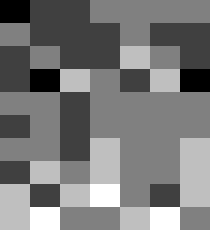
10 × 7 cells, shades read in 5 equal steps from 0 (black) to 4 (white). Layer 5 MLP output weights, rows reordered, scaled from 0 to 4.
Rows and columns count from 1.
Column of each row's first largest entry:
4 1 5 3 1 2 4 2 4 2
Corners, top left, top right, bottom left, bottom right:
0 2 3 2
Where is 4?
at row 9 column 4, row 10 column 2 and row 10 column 6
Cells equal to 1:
20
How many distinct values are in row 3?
3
